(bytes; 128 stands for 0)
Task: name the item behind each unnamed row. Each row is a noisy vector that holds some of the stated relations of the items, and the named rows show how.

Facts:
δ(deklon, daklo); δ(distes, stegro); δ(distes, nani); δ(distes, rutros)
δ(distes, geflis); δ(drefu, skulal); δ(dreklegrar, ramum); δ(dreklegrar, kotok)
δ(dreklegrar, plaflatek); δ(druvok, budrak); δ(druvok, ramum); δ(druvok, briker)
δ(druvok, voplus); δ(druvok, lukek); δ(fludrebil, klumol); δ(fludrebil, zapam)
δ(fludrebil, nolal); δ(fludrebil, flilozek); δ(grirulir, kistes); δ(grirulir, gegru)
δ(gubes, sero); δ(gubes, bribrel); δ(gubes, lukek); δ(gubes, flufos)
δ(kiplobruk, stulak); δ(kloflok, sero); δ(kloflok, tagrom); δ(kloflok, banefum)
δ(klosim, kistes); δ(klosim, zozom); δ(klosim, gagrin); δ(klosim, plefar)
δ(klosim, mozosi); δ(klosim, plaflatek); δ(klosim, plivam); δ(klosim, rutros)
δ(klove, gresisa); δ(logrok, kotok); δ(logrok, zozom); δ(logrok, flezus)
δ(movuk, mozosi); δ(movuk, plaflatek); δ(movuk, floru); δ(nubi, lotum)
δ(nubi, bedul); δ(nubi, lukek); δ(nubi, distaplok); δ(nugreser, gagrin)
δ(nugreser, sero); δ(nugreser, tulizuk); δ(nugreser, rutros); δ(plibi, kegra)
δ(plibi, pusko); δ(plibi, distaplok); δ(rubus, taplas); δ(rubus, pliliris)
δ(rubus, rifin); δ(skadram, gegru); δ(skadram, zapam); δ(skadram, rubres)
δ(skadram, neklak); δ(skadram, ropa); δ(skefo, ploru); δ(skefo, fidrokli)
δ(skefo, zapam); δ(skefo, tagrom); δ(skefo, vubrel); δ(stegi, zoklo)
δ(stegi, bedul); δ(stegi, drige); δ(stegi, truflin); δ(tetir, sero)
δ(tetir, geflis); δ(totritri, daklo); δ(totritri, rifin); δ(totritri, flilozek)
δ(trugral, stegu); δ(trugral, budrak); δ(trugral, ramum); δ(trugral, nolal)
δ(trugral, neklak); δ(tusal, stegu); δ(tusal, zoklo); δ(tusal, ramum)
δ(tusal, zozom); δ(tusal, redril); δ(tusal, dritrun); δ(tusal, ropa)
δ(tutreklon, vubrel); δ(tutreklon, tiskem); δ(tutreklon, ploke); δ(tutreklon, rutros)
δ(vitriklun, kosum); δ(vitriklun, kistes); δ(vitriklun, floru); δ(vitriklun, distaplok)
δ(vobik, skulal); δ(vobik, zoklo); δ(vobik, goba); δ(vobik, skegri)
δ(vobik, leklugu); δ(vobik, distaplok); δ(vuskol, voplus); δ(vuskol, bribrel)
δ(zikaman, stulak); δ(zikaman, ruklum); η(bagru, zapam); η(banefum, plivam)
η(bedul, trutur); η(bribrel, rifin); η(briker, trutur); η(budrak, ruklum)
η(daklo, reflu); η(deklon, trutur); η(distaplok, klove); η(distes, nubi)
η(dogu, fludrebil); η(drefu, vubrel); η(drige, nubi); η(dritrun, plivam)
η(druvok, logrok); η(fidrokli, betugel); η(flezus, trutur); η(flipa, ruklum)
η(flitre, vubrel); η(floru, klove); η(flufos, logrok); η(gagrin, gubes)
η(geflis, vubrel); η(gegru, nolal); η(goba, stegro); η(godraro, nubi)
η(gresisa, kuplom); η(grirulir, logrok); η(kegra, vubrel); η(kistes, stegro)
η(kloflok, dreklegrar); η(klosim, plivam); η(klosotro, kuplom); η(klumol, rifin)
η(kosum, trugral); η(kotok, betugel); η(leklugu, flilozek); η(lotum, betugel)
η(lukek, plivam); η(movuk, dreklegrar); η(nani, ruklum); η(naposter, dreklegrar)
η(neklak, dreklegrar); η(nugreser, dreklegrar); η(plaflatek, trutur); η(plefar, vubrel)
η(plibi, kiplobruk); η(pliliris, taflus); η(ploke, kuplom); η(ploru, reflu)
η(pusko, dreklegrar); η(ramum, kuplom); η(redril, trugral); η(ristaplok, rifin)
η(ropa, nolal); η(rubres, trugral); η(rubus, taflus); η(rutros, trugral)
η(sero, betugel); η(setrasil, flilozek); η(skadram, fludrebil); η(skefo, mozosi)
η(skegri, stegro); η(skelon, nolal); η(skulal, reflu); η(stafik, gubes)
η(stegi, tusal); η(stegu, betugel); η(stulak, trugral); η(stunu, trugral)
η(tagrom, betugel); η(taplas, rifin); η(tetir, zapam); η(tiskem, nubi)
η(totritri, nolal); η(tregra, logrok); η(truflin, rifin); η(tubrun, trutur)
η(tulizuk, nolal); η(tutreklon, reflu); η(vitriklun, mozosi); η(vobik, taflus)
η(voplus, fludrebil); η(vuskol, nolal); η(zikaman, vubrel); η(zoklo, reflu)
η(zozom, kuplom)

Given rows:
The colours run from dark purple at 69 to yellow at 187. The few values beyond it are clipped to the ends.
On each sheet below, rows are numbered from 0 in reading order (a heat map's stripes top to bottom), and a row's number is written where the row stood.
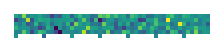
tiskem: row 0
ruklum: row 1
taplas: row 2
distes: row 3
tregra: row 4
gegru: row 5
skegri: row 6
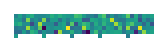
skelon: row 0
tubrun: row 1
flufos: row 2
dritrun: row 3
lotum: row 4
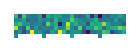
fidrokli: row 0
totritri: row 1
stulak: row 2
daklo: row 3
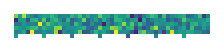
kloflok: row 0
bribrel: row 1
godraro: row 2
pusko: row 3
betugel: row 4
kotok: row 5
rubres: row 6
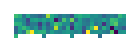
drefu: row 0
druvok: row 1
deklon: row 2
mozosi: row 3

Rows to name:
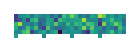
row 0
tutreklon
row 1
gubes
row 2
lukek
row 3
klosim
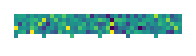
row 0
neklak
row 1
plaflatek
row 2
stunu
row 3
trugral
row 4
fludrebil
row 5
banefum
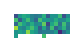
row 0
klumol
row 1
rutros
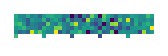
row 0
flitre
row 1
ristaplok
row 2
reflu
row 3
logrok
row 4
briker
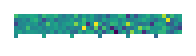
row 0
vitriklun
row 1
tetir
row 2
vuskol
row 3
stegro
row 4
skulal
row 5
drige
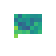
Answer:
ploke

